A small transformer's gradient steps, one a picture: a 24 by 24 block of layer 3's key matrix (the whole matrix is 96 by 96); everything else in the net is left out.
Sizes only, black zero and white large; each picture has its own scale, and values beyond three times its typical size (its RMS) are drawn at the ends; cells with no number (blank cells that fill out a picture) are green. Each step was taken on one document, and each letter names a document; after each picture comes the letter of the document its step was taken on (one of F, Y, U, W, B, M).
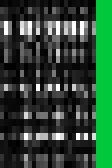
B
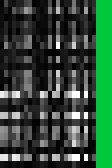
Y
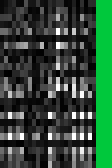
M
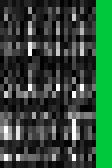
Y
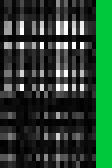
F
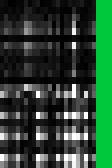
F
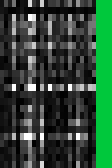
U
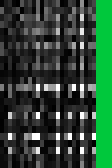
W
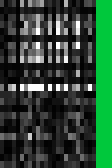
B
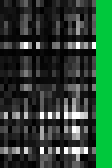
Y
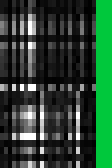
U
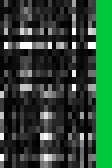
F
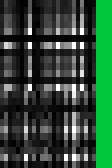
Y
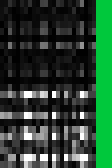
F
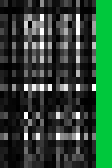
U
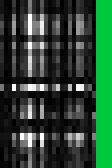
U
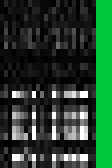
F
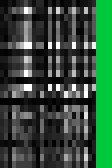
Y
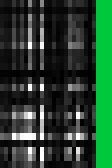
U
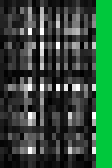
W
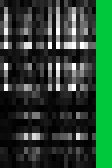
W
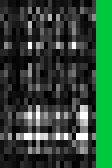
W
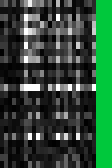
B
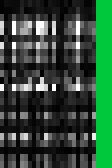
B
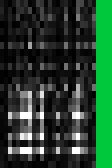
W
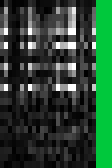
M
